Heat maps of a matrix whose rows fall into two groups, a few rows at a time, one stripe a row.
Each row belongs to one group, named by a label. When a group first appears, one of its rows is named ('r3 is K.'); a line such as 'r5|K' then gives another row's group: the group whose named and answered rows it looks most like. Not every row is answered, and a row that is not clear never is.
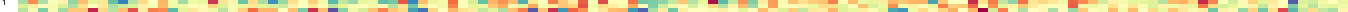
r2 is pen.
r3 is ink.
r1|pen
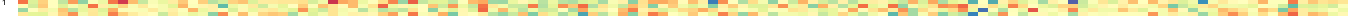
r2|pen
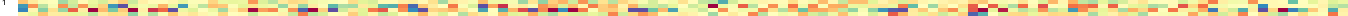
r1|pen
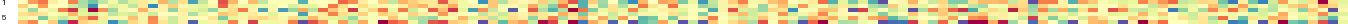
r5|ink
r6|ink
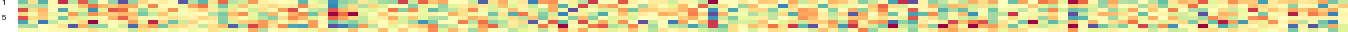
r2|ink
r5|pen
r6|ink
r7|pen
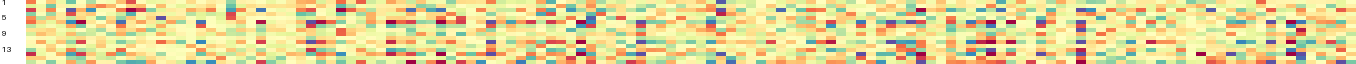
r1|pen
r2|ink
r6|ink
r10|ink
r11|ink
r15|pen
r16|pen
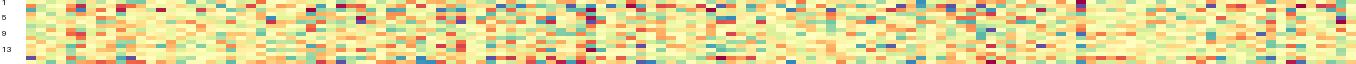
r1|pen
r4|ink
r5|pen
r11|pen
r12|ink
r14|ink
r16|ink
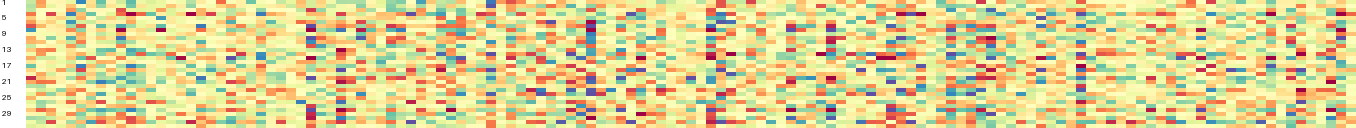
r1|pen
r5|ink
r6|pen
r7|ink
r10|ink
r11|ink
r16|pen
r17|pen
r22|pen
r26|pen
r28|ink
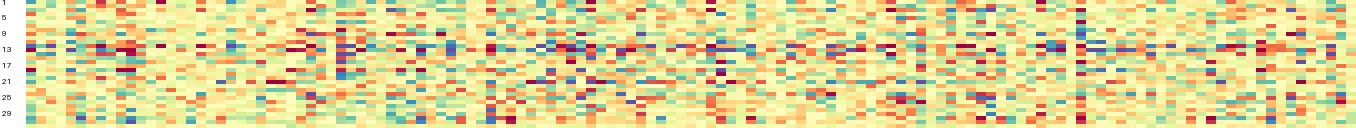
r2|ink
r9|ink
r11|pen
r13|pen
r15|ink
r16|pen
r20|ink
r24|ink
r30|pen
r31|pen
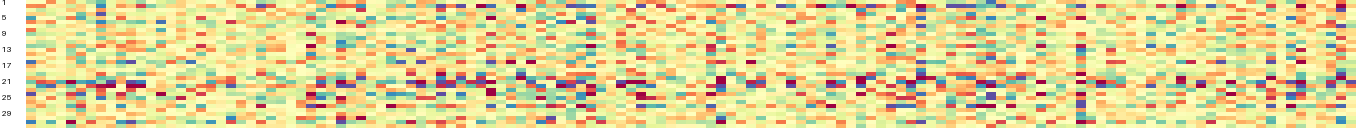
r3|pen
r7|pen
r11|ink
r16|pen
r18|pen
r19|pen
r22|ink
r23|pen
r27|ink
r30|pen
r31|pen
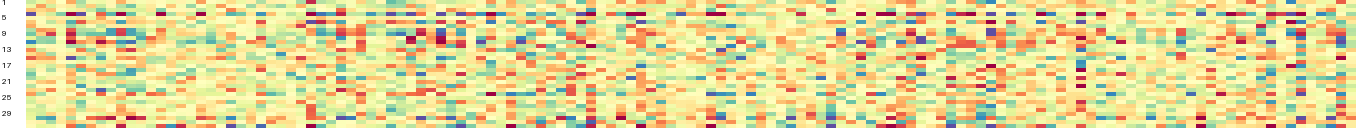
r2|pen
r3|ink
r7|pen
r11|pen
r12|pen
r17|ink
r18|pen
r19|pen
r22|pen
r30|ink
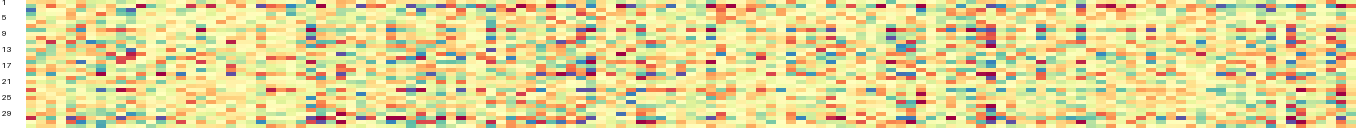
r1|ink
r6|pen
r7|ink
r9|ink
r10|ink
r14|ink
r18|ink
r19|ink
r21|ink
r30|ink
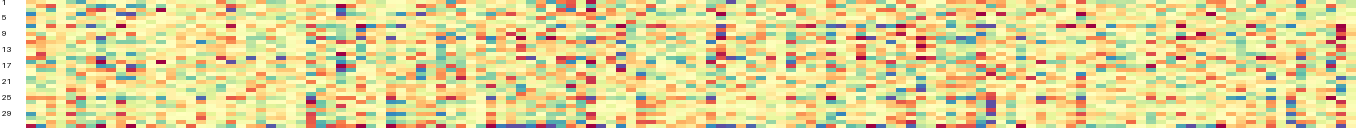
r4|pen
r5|pen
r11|ink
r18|ink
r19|ink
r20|pen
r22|pen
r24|ink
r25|ink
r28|ink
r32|pen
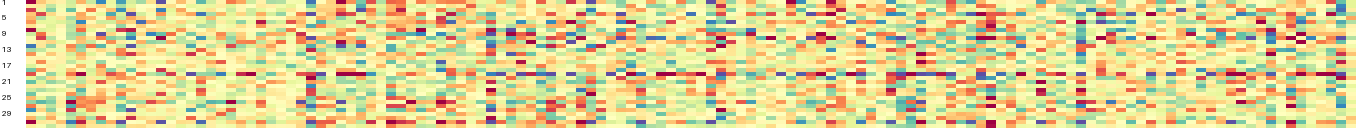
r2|ink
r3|ink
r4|ink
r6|pen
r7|ink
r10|ink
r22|ink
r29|pen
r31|ink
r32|ink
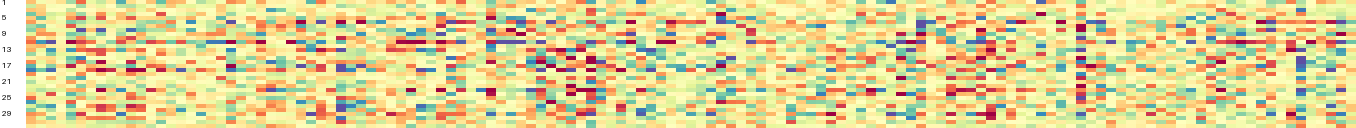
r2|pen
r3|pen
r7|pen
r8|pen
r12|ink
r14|ink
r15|pen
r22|pen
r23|pen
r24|pen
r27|ink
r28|ink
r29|ink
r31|ink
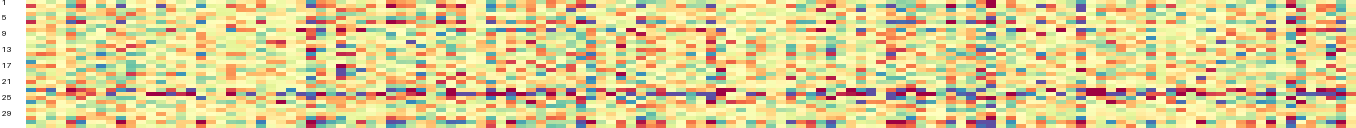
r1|ink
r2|ink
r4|ink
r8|pen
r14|ink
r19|ink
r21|ink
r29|ink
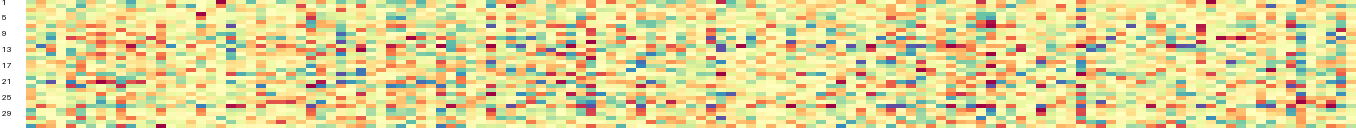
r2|pen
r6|ink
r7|ink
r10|pen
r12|pen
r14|ink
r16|ink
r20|pen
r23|ink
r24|pen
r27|ink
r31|pen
